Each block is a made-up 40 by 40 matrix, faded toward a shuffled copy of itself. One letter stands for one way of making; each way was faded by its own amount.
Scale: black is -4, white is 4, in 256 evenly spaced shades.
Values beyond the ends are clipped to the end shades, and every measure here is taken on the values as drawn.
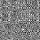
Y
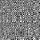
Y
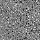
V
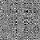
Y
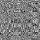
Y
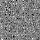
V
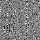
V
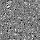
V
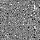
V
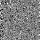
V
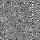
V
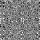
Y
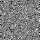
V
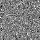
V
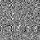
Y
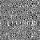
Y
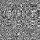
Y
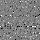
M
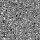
V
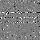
M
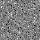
V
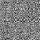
Y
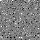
M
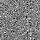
V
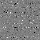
M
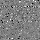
M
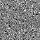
V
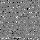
M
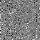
V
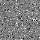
M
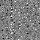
V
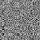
Y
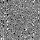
V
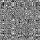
Y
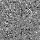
V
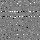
M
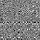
Y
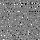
M
